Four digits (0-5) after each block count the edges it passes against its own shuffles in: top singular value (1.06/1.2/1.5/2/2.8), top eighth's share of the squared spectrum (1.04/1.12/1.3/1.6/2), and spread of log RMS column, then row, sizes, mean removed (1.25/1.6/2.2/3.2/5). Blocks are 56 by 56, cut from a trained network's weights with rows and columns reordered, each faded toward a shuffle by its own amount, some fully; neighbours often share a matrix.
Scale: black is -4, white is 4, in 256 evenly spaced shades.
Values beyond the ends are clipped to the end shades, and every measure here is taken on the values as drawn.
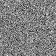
1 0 0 0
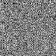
3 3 1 2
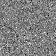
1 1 0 0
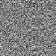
4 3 2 2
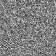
2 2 0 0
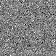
0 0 0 0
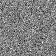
0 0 0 0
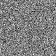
1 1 0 0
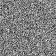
0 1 0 0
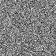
0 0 0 0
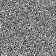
0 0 0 1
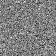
0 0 0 0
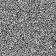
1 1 0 0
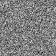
1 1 0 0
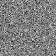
2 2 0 0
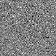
3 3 1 1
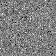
2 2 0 0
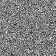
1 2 0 0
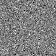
2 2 1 0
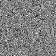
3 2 0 0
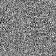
3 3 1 1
